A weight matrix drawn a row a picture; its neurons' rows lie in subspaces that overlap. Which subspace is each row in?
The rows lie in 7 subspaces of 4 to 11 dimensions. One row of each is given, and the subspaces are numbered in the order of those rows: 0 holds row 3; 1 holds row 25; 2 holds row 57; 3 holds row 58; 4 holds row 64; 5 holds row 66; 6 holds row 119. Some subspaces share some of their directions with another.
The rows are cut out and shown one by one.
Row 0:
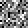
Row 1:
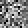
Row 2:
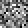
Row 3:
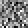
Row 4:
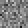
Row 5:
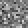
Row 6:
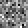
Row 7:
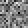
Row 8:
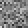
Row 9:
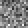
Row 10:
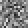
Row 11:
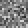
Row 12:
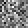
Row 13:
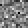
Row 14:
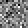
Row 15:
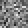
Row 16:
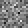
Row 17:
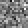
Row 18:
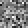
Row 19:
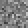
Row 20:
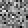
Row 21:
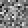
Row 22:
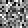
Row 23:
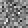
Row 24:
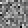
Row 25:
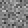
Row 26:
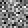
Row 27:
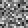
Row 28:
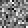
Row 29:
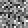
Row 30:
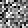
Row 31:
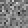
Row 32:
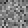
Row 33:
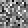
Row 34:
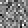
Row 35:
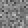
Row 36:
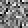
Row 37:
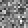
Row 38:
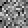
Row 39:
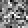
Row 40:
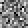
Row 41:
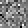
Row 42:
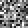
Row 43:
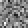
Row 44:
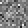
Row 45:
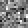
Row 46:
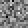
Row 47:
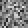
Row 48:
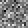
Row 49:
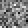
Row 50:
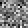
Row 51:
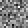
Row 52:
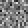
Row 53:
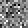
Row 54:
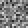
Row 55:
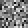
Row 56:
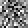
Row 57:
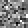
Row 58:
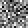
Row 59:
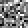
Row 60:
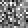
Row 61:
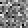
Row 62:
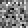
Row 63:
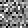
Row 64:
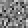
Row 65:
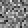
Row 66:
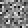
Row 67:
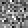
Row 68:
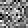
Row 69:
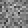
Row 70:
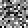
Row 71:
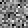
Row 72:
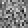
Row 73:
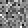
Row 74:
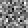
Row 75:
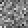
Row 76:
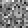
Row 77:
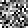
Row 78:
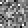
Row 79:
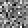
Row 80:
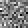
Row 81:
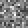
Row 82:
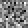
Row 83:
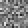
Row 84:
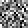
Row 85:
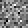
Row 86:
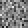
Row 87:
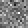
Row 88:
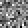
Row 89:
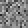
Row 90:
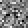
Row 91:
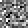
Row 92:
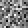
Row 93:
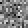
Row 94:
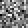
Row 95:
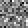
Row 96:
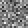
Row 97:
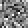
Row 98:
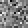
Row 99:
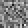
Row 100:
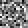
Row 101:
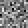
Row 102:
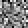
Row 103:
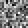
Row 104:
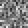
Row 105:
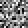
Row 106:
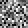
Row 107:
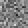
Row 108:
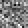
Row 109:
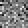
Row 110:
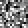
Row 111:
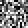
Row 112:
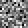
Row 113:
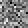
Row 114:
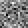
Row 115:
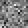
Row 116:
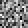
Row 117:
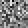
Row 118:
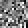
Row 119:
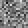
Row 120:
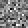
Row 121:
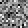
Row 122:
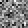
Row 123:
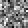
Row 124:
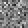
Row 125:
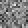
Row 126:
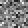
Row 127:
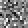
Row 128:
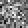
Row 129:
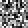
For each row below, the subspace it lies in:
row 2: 0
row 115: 5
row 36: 4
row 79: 6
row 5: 2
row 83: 2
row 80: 2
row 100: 6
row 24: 5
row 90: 2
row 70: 2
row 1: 1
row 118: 4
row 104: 6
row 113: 0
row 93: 6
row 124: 6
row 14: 5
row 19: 2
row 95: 4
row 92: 2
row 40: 5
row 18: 4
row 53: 5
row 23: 1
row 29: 2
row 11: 3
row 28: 4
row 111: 4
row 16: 1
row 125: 4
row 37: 2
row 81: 6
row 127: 6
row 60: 0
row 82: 4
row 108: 4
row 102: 2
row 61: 5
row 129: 3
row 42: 6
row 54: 6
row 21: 1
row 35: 6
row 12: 4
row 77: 5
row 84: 5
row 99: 0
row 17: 0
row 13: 4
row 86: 2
